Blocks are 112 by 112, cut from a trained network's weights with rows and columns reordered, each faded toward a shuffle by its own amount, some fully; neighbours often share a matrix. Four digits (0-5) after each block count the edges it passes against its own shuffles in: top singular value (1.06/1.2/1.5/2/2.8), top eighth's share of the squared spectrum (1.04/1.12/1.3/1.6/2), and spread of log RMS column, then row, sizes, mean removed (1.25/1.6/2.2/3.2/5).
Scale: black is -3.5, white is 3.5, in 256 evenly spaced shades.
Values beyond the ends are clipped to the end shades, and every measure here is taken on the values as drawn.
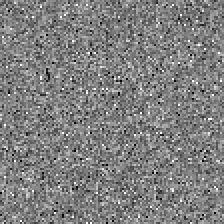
2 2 1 1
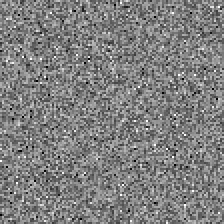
0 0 0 0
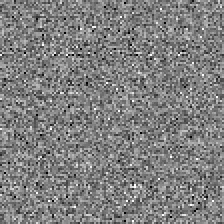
3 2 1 1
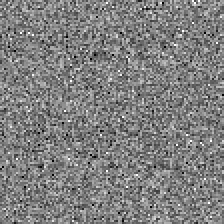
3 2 0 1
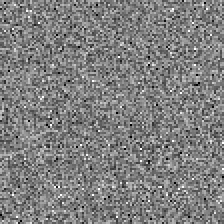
2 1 0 0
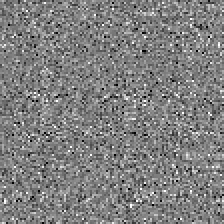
3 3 1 2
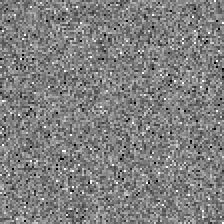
0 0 0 0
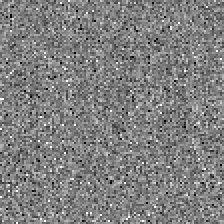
1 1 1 1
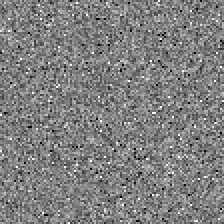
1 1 0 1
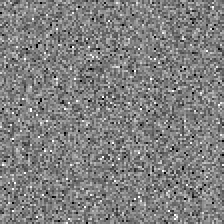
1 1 0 0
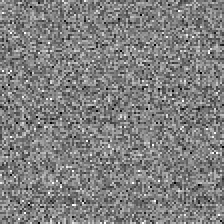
3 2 0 1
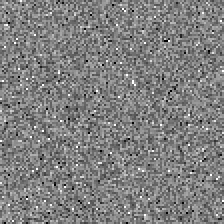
0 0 0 0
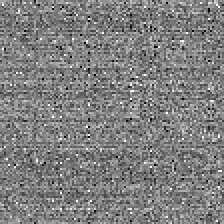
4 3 2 1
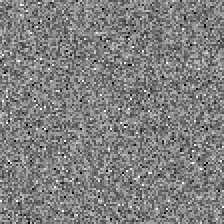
0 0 0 0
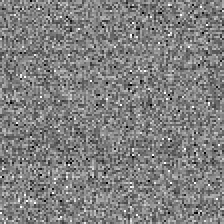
2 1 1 0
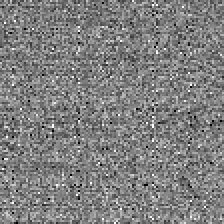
3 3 2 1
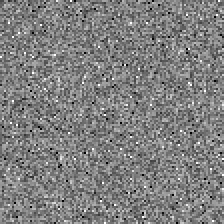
0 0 0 0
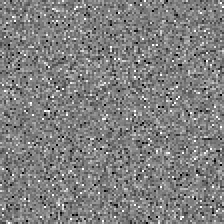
2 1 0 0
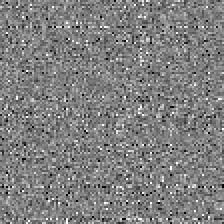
4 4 2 3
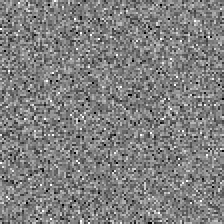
3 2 0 1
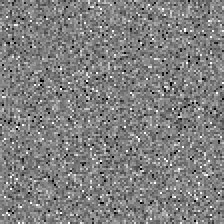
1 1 1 0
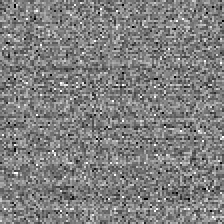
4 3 1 1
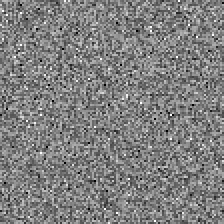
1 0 0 0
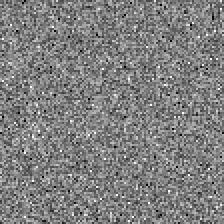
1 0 0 0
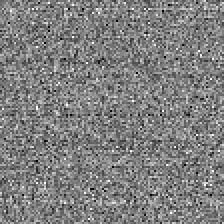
3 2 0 1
